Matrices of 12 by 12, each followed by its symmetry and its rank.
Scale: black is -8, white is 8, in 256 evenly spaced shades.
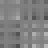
symmetric, rank one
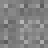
symmetric, rank two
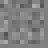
antisymmetric, rank two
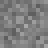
symmetric, full rank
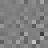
antisymmetric, rank two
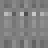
neither, rank one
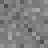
symmetric, full rank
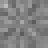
symmetric, rank two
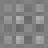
symmetric, rank one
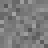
symmetric, full rank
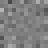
antisymmetric, rank two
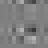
neither, rank one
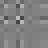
symmetric, rank one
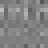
neither, rank two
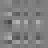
neither, rank one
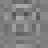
neither, rank two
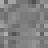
neither, rank two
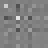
symmetric, rank two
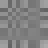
symmetric, rank one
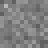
symmetric, full rank
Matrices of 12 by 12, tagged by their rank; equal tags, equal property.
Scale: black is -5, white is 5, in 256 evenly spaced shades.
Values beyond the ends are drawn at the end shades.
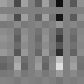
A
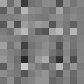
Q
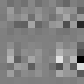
Q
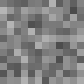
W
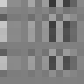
A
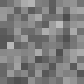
W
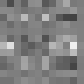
Q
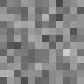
W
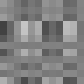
A
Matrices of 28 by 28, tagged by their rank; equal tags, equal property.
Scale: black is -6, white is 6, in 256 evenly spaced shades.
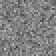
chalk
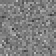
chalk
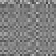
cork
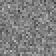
chalk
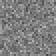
chalk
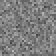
chalk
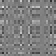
cork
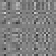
cork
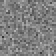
chalk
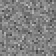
chalk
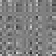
cork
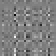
cork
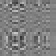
cork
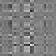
cork
